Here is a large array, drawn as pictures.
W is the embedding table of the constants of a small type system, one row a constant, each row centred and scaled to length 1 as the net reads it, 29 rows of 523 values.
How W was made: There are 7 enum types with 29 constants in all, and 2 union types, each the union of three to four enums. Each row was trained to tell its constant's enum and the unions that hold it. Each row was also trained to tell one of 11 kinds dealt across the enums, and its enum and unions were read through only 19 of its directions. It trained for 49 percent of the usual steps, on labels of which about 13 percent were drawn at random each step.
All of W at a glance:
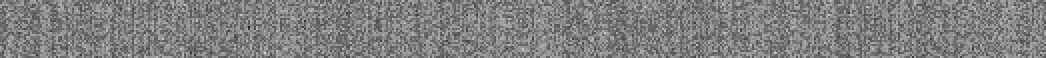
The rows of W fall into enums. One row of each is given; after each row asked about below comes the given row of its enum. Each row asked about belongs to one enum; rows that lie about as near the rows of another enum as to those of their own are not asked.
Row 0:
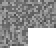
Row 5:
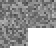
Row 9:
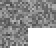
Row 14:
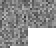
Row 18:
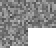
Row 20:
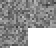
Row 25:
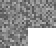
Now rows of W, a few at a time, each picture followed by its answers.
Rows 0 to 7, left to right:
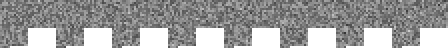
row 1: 0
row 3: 18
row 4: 18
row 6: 9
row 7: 14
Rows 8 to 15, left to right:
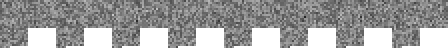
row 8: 25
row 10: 14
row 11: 14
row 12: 20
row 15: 20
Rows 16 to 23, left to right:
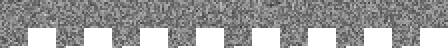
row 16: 0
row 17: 0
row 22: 9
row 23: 25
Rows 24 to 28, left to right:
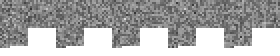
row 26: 20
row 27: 18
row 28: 25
